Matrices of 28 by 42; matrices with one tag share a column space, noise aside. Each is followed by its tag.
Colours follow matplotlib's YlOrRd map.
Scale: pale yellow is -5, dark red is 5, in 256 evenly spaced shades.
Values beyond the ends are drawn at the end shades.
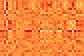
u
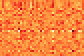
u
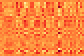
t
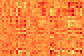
t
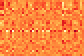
u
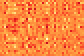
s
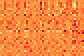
u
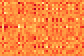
s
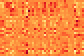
t
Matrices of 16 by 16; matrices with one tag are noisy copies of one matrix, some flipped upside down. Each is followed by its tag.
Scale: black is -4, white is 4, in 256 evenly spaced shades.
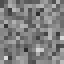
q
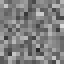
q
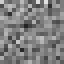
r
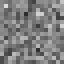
q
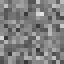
q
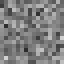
q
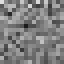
r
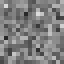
q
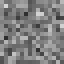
q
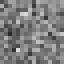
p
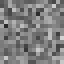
q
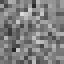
p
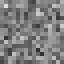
q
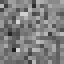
p
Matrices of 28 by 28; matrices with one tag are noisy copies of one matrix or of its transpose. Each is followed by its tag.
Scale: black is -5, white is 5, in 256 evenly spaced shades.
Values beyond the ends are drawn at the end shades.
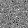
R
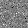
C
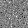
R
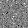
C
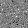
R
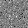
R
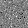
R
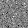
C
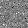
C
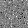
R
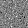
R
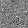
R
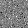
R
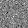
C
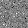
C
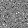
C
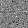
R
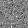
R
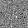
R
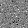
R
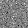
C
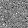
C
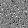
R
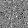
R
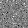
C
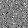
C
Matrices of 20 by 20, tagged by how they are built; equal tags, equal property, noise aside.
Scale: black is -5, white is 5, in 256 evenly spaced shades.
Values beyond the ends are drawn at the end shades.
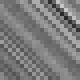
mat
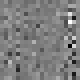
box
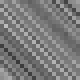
mat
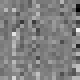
box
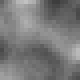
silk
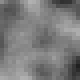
silk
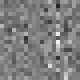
box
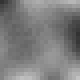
silk
